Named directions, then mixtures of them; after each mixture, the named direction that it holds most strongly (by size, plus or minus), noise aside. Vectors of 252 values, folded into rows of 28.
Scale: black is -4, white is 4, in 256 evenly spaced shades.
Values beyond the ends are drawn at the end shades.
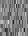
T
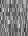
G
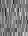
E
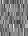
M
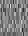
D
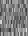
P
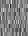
D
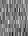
G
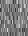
G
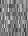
G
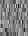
T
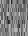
G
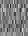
D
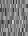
T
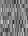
T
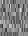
D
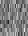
T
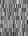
D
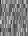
P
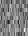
G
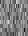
T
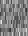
P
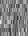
P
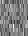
M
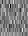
D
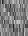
M
